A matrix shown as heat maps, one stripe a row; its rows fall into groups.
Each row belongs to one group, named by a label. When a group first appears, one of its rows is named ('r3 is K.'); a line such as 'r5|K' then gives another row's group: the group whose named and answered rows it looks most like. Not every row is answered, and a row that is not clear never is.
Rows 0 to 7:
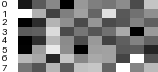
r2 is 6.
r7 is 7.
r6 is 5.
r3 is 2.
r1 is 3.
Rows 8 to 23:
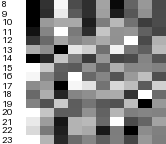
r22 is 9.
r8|6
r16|5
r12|7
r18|5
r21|3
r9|6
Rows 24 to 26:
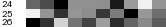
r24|5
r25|9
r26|6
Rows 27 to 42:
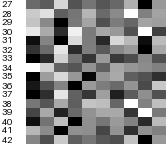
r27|2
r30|5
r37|6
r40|2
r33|6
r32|2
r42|2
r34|3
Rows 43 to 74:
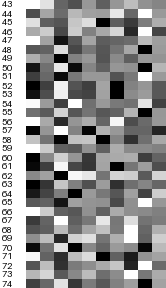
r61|6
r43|3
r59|3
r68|7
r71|9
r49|9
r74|2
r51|5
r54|5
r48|2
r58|9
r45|9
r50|2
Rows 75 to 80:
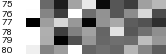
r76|5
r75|9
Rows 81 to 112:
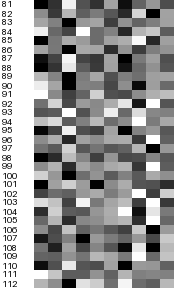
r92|5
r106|2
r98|6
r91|9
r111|3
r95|6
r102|7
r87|6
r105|5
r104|5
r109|7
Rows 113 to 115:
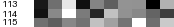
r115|7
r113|2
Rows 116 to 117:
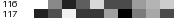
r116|9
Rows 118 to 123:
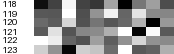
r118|6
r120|2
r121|5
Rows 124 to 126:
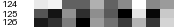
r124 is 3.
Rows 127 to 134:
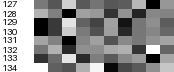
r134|9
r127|2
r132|5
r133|2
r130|6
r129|6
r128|9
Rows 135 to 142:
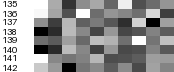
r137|2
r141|9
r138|6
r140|6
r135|3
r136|5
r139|7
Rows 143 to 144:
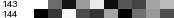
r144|6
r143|9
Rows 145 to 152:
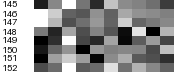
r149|6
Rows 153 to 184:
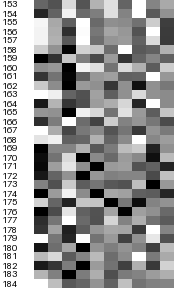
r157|5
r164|5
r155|5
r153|7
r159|6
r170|2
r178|5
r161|5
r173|2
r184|3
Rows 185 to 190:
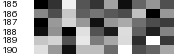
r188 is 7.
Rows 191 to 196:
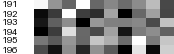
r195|7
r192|6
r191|5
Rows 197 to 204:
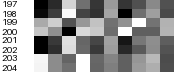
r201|6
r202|6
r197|6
